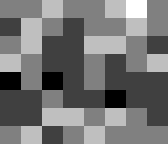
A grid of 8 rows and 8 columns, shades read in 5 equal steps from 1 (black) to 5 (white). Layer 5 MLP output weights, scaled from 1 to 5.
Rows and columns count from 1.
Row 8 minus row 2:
1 0 -1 1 1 0 -1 0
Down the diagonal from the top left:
3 4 2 2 3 1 3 3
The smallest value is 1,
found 3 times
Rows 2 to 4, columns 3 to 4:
3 2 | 2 2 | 2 2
